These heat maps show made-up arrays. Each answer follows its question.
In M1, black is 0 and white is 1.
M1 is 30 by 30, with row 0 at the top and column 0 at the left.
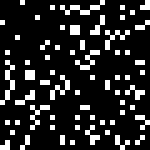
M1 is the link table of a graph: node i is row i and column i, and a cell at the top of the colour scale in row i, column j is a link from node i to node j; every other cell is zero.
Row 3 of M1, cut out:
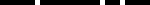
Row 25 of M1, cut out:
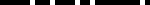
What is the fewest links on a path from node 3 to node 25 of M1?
4
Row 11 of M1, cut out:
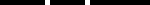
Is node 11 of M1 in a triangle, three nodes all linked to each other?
no
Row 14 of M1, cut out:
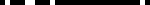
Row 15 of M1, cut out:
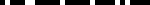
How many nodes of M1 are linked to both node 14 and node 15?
3
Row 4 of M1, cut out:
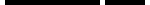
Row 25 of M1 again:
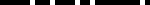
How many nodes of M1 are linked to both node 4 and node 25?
0
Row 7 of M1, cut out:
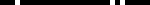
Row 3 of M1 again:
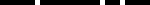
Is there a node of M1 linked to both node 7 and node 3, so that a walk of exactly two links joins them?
yes
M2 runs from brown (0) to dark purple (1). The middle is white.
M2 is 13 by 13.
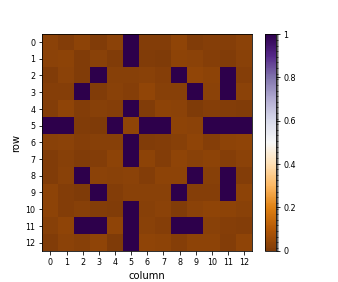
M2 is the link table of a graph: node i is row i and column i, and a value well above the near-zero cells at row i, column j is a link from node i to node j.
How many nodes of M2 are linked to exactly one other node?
7
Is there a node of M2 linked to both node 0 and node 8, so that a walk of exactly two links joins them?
no
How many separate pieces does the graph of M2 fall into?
1
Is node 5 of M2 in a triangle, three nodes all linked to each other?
no
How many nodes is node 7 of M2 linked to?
1
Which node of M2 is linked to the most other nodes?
node 5
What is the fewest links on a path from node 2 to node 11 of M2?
1
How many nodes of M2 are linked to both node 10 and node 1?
1
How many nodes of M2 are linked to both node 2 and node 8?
1
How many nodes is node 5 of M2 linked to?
8
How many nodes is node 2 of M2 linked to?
3
